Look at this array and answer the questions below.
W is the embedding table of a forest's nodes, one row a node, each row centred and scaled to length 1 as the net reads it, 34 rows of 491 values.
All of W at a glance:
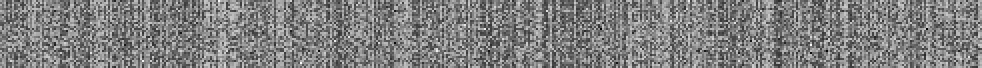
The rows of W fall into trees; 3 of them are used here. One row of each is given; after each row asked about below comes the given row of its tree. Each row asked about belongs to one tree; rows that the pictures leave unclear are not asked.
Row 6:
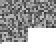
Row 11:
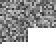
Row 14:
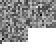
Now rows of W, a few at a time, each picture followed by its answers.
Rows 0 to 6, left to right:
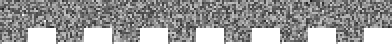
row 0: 6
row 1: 6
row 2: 6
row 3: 6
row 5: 14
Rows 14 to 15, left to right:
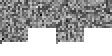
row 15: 6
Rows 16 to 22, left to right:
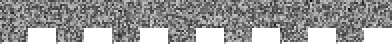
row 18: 14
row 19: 11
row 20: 6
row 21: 14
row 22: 14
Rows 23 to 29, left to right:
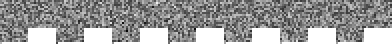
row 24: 11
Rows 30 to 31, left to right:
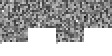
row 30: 14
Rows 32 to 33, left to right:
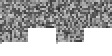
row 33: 6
